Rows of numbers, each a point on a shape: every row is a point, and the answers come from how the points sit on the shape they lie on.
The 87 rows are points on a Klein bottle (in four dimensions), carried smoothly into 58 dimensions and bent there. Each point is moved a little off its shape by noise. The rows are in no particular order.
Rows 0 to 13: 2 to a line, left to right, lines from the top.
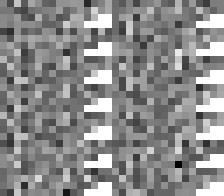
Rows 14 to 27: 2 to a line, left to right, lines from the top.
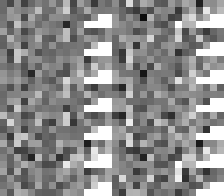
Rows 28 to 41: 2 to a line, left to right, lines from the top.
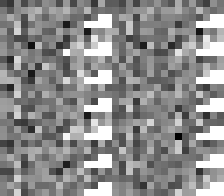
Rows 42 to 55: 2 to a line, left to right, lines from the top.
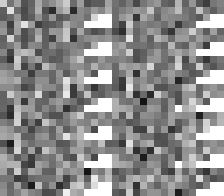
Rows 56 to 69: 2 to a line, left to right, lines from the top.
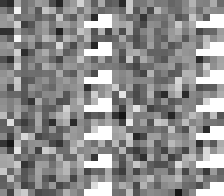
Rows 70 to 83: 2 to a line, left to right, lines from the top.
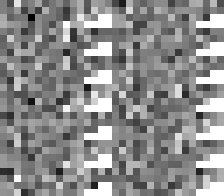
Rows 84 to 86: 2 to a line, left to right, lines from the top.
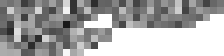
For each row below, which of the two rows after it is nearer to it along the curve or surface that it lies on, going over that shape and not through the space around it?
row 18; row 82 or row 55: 82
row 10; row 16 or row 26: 16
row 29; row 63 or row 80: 63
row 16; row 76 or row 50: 76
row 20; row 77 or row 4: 4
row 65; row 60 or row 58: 58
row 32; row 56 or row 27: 56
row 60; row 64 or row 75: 75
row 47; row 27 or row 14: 27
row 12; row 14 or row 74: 74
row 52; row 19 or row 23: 19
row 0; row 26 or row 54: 26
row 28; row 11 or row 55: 11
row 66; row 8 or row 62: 62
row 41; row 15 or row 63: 15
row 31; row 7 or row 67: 67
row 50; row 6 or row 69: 69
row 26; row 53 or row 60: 53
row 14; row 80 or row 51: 51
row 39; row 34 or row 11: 11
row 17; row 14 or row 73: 73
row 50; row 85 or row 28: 28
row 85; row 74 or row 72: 72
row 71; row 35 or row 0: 35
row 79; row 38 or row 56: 56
